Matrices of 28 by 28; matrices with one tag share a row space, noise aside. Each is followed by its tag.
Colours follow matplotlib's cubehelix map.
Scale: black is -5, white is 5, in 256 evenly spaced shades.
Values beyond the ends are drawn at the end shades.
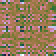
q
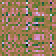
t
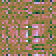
t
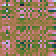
q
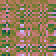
q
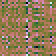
t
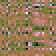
t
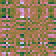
q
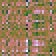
t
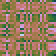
q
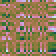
q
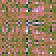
t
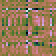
t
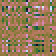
t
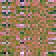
q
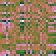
q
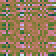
q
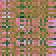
q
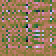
t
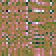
t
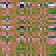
q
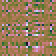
t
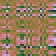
q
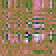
t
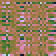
q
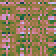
q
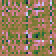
t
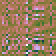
t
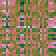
q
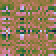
q
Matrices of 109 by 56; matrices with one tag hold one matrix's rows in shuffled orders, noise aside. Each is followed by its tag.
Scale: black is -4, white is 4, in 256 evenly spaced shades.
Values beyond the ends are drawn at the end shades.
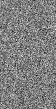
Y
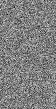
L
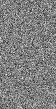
L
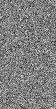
L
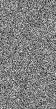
Y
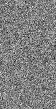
L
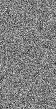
L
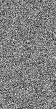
Y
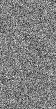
Y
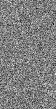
Y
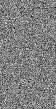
L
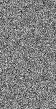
L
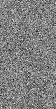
Y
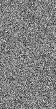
L
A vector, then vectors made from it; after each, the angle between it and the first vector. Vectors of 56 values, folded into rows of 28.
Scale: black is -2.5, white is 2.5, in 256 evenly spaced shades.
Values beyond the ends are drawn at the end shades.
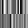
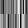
orthogonal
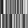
partly aligned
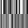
nearly opposite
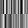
partly aligned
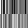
orthogonal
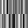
orthogonal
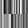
nearly opposite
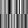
partly opposed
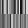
nearly parallel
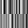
nearly opposite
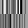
nearly parallel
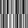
orthogonal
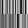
partly aligned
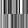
nearly opposite
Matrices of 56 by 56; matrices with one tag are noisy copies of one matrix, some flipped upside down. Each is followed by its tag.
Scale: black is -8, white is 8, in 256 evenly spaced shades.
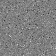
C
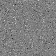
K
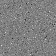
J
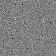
K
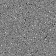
J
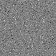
K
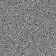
C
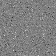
K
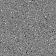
J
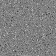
K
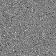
K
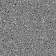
K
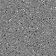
C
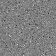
C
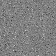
K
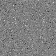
K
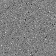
J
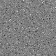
C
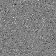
K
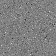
J
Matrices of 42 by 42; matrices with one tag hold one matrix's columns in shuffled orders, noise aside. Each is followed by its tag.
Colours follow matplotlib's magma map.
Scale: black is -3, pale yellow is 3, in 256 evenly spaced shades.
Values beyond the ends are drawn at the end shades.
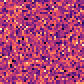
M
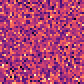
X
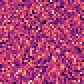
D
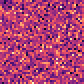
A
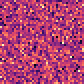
M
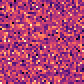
A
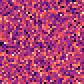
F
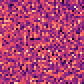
A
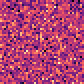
A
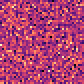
M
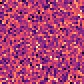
X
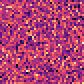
M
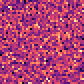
A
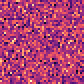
D
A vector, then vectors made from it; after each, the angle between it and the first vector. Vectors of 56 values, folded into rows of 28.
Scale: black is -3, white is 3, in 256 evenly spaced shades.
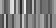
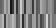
nearly opposite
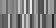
orthogonal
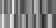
orthogonal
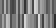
partly opposed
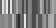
orthogonal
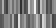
orthogonal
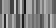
nearly opposite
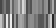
orthogonal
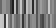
nearly opposite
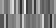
nearly parallel
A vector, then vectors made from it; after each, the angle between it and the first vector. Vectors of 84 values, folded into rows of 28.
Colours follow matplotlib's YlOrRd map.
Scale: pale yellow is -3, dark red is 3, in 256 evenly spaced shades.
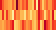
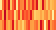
partly opposed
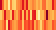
orthogonal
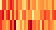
orthogonal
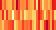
nearly parallel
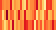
orthogonal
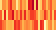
nearly opposite
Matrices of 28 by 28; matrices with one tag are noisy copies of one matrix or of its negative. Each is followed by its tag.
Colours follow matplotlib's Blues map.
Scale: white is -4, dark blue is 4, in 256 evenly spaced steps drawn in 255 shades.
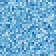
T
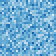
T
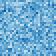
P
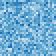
P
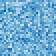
P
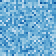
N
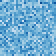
N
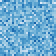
N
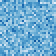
N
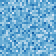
T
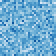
N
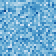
P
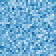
T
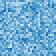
P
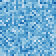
N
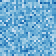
N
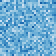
N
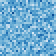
T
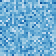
N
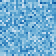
N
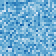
P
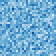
T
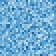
T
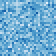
P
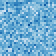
P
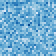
P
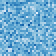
P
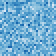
P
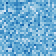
P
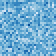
P
